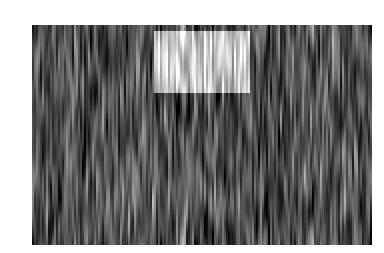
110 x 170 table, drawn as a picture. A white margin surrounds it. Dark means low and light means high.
The values are skewed, with a long tail toward high values. The top middle is the roughest part. The top middle is the ninth with the highest average. An odd patch, higher than its surroundings, sits in the top middle.
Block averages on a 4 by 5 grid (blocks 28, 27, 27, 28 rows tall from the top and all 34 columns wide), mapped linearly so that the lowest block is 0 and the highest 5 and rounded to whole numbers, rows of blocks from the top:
0 1 5 1 0
0 1 1 0 0
0 1 0 0 1
0 1 0 0 0
